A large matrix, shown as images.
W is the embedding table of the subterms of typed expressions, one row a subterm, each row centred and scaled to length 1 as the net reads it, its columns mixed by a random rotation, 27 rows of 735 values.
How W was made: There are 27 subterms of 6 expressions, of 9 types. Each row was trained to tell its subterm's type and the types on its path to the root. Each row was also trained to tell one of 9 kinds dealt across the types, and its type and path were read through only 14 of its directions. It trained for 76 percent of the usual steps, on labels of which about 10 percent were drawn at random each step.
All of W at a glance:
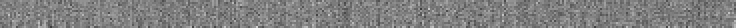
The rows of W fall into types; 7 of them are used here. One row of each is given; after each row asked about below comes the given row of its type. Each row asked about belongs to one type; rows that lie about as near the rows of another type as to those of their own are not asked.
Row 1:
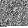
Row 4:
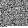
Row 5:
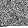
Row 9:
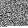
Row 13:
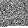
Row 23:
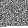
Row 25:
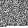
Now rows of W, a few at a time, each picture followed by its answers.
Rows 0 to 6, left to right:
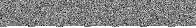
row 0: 9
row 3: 5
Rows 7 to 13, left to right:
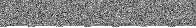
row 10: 25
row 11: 4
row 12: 9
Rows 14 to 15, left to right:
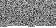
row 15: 9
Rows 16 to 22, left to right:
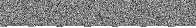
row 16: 25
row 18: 25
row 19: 5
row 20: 13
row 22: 4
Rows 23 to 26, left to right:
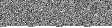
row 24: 13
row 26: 1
